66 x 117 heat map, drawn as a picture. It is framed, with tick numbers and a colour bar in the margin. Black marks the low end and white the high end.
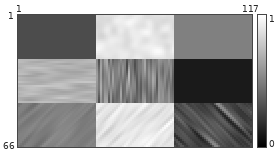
It is made of 3 by 3 panels. Panel 1,1: low, flat. Panel 1,2: very high, blotchy, faint in contrast. Panel 1,3: middling, flat. Panel 2,1: high, streaked across, faint in contrast. Panel 2,2: middling, streaked downward. Panel 2,3: very low, flat. Panel 3,1: middling, slanting up to the right, faint in contrast. Panel 3,2: very high, slanting up to the right, faint in contrast. Panel 3,3: low, slanting down to the right.
